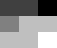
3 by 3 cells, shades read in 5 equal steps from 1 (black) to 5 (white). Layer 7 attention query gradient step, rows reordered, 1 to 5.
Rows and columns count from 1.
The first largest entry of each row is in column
1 2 3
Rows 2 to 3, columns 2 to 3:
4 4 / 4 5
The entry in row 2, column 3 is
4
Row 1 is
2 2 1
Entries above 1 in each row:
2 3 3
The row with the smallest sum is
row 1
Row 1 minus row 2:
-1 -2 -3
